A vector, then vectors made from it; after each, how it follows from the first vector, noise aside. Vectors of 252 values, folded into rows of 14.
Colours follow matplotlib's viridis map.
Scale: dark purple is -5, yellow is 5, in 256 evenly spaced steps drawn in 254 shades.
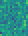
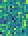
scaled up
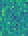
reversed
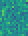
reversed
